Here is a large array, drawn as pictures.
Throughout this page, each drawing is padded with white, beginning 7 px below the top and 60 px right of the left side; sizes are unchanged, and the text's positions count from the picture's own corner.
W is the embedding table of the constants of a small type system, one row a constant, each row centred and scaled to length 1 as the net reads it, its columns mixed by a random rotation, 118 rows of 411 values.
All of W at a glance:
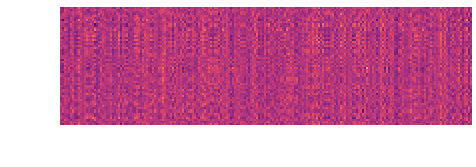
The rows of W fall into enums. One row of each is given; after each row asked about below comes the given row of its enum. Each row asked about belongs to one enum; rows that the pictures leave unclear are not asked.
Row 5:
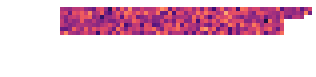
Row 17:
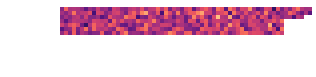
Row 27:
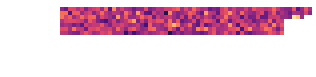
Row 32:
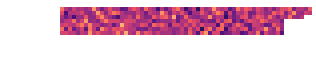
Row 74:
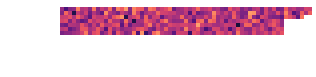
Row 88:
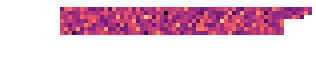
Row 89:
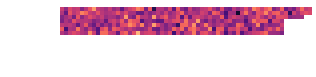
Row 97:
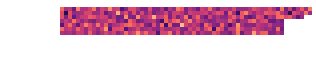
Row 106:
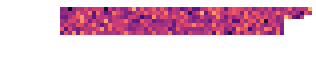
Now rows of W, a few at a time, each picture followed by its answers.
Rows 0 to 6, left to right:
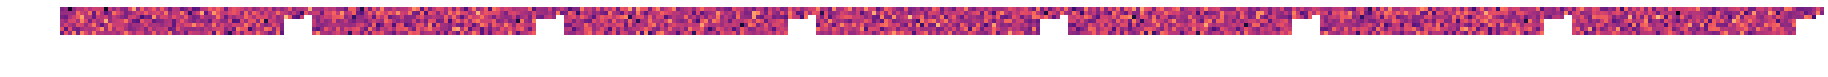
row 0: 106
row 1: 5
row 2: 74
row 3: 97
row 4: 74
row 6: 88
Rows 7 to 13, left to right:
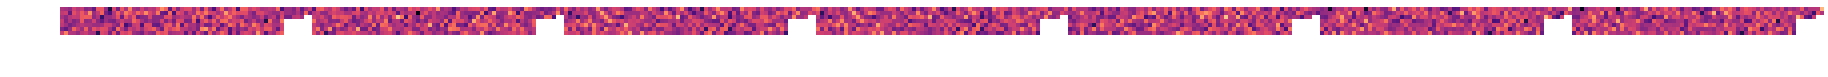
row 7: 5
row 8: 88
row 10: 32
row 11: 17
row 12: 106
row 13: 106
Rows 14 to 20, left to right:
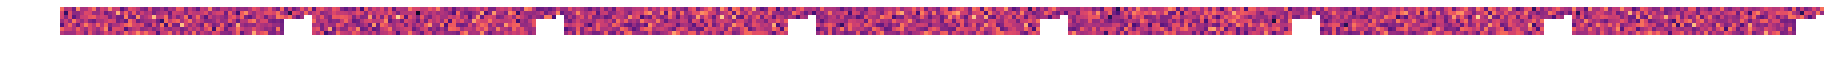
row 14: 97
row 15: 88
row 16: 17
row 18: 5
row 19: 17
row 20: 97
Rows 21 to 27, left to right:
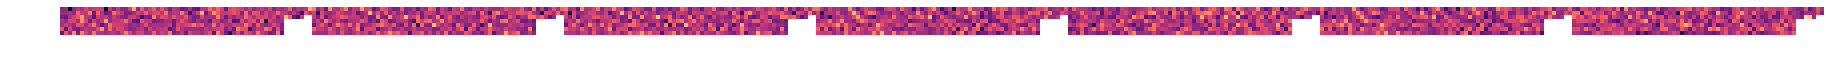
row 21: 106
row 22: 97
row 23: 97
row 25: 17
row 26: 32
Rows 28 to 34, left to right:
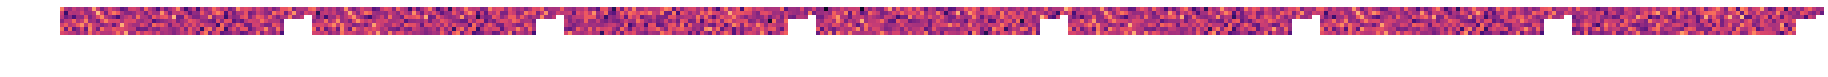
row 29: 32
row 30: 5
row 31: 106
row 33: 32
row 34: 17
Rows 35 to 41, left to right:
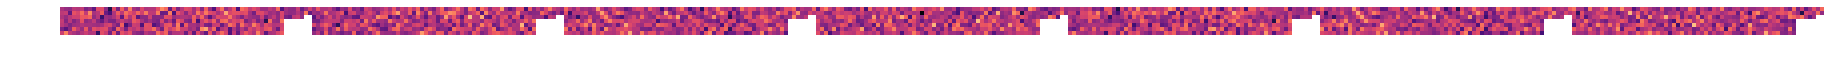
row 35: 5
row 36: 17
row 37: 32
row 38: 88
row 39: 5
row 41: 97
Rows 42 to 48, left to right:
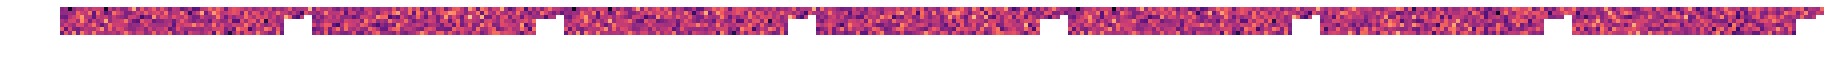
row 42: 106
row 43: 17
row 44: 106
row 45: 17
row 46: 106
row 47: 89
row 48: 32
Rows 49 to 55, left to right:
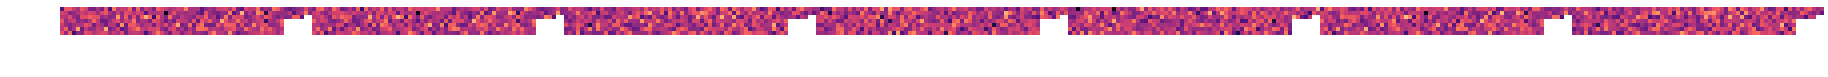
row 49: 88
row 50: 88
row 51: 17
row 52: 74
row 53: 106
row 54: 88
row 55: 17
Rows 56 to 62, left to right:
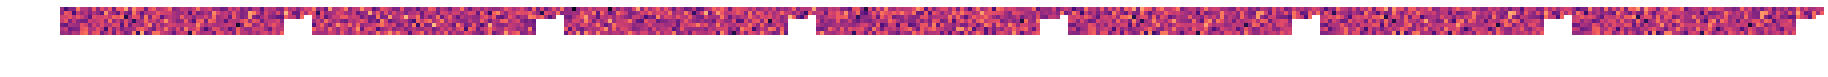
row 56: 74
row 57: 97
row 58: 106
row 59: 5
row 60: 74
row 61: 74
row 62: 74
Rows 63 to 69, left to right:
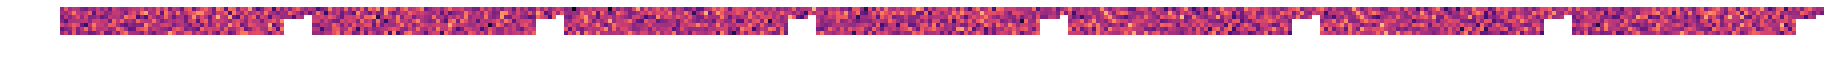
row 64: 74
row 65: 106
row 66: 5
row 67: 32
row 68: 32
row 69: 17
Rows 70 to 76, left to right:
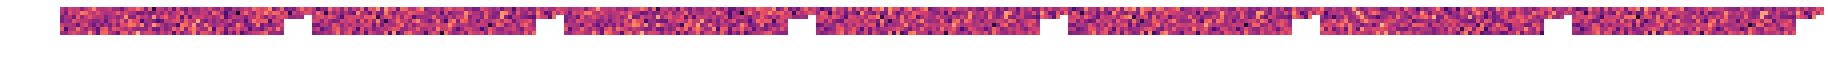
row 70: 89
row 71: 74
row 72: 89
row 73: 74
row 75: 32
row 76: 74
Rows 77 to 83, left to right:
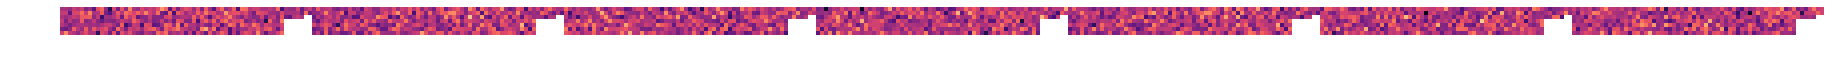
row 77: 5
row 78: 17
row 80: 106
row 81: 17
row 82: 88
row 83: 89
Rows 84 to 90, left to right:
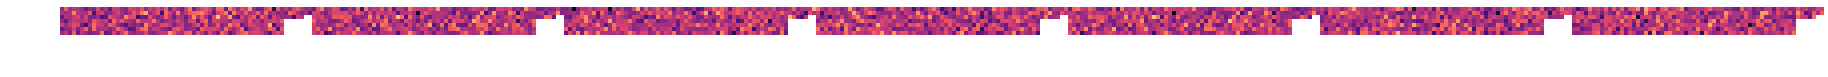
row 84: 17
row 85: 88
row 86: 106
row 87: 32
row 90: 74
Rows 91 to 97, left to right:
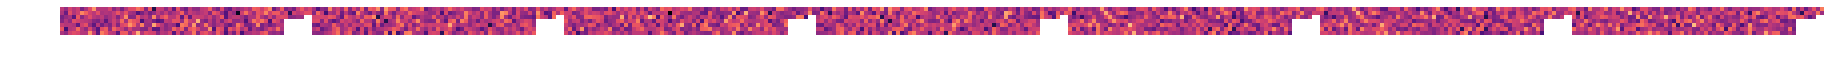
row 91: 89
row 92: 74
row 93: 88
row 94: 74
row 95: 32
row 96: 32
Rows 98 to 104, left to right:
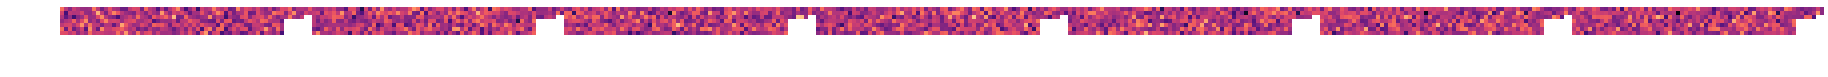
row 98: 32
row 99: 5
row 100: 27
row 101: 17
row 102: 89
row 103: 88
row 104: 88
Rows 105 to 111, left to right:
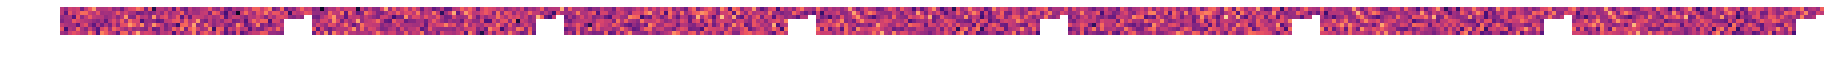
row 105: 89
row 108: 32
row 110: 32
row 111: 32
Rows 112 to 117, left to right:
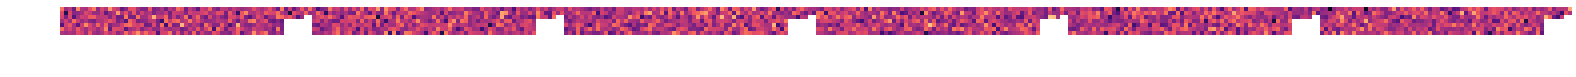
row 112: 97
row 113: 74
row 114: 17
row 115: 27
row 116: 5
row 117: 106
